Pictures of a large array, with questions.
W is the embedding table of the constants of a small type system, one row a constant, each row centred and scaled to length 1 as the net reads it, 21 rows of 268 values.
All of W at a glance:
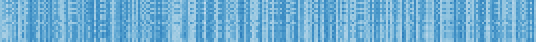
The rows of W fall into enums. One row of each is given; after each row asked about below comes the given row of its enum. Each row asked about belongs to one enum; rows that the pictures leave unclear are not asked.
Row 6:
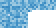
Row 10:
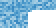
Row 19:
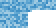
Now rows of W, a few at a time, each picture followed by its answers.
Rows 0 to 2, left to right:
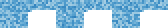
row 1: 6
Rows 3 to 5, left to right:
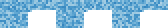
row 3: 19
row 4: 6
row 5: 19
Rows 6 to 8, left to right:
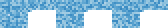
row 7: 19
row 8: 19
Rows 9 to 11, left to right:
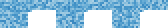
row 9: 19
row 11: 6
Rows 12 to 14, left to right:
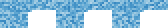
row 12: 19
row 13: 10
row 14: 10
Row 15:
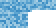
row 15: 19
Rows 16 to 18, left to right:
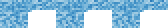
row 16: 10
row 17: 10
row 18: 10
